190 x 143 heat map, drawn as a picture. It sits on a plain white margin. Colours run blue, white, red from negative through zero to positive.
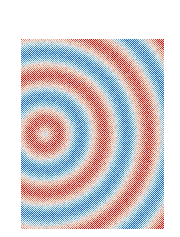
Seam: none. Odd rows or columns: none. Rings: centred on the middle left. Slope: none.
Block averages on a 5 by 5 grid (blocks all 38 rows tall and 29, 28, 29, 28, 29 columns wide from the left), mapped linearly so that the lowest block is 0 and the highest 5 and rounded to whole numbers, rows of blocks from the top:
1 1 1 3 0 | 1 1 4 0 3 | 5 3 2 0 4 | 1 1 4 0 3 | 1 1 1 3 0
